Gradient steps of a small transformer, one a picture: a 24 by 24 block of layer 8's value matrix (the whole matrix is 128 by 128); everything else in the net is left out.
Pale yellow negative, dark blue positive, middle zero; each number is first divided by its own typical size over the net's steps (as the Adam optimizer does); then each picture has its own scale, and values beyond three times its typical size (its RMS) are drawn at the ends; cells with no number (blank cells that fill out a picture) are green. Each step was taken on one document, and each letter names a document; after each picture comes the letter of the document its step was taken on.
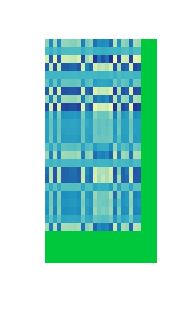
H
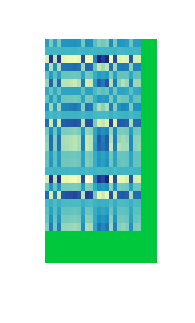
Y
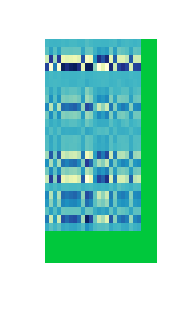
Y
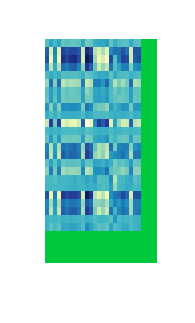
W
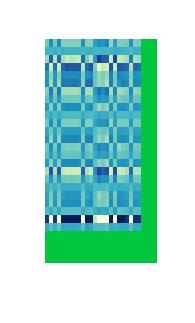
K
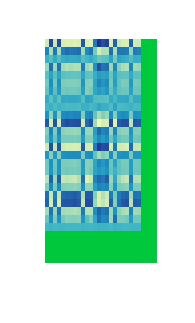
W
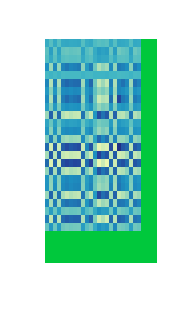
K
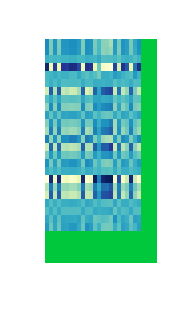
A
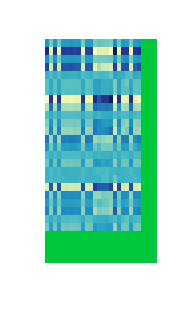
A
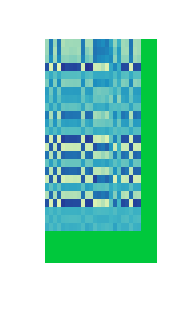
A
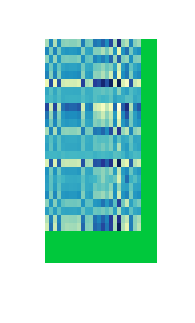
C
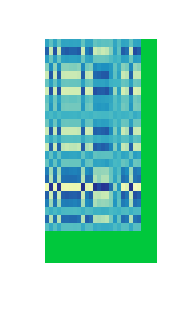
A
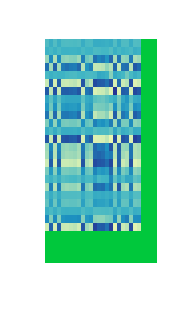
H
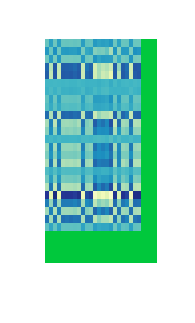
C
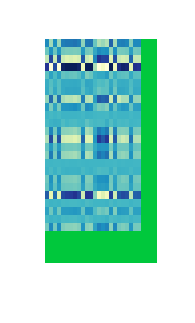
Y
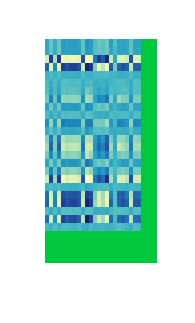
Y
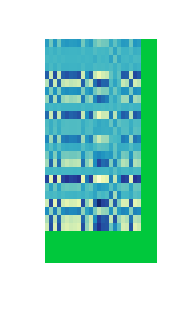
C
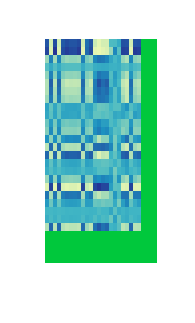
A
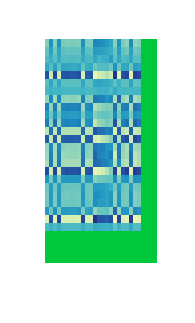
H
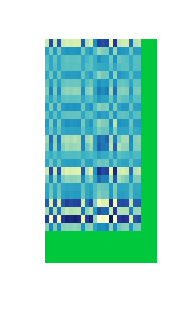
K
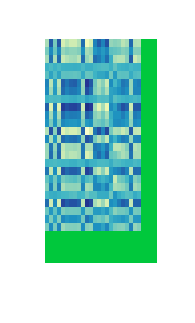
W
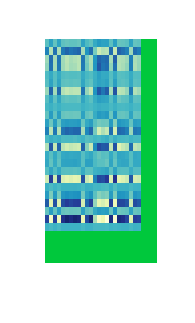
K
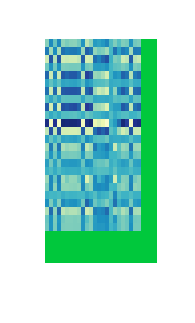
W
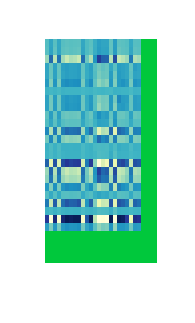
K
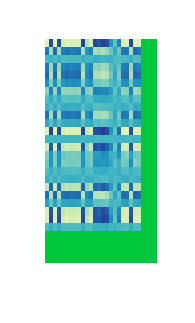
C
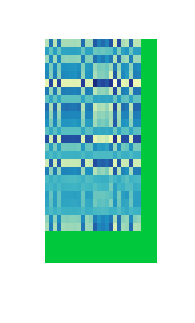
H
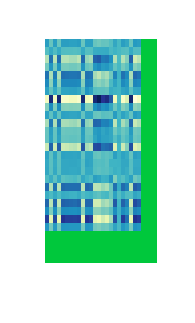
A
